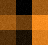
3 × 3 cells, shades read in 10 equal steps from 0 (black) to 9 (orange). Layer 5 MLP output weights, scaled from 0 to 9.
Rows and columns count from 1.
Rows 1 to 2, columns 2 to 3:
0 6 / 4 9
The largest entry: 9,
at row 2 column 3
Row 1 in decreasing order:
6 4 0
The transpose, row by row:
4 6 3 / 0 4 1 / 6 9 8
